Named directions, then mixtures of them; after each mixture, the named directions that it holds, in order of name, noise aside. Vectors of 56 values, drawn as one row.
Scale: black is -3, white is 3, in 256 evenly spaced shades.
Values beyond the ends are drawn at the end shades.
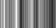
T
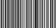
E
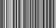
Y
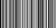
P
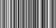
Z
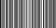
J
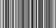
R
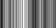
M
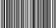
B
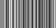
R, Y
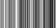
T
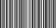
E, J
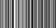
M, R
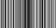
B, E, J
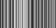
M, P, R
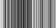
J, M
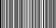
J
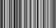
R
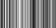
B, M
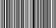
B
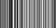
J, R, Y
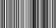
B, M, Z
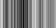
M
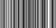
Z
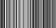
B, M, Y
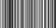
Y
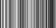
P, T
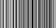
R, Y
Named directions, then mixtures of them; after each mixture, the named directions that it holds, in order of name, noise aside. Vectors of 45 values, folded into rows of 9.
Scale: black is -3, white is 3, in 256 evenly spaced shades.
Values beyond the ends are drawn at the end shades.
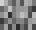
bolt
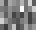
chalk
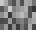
bolt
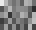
bolt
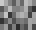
bolt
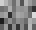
bolt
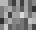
bolt, chalk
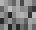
bolt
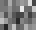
chalk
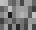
bolt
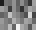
bolt, chalk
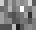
bolt, chalk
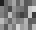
bolt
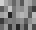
bolt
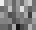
bolt, chalk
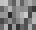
bolt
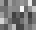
chalk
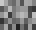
bolt
